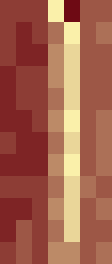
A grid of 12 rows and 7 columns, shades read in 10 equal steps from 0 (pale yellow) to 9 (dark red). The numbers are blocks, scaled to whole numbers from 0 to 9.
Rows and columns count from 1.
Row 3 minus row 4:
-1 1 1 0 0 0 0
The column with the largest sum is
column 1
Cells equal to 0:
4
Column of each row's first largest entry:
5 2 2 1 1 1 2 1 1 1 1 1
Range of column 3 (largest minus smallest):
1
